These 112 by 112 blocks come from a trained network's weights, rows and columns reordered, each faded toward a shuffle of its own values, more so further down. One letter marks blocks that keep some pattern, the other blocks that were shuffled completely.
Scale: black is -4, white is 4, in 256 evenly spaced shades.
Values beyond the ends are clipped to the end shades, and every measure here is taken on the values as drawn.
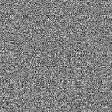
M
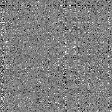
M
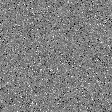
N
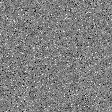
N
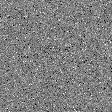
N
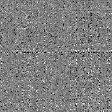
M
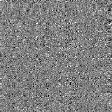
M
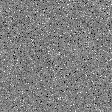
N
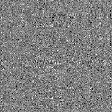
M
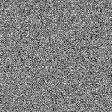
M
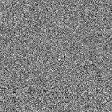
M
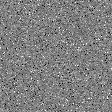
N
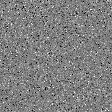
N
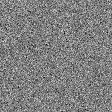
N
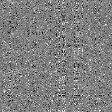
M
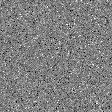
N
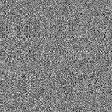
M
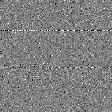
M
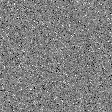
N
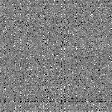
M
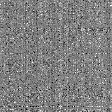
M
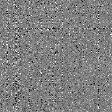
M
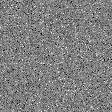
N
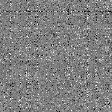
M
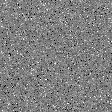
N
